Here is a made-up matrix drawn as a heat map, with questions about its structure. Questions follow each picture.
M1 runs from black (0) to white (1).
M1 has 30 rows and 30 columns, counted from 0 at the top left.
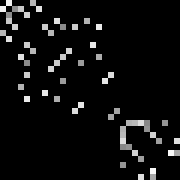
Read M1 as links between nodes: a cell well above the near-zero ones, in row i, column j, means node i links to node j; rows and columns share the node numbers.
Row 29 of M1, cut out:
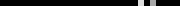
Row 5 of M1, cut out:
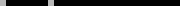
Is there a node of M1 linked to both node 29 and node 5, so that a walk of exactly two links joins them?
no
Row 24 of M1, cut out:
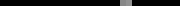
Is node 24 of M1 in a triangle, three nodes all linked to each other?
yes
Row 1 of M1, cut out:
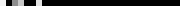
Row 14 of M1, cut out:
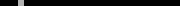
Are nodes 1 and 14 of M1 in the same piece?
yes
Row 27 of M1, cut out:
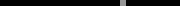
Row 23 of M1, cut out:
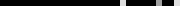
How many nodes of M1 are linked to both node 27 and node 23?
1
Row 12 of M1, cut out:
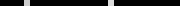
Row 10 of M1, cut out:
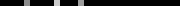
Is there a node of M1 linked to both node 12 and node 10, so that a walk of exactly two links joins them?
yes
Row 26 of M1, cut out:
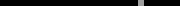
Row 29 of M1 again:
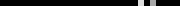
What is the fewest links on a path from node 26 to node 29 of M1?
2
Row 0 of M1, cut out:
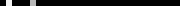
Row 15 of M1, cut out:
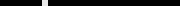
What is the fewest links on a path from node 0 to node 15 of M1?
5
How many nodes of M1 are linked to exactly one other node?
9
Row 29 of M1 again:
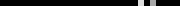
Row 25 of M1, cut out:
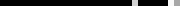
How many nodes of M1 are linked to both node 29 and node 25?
0
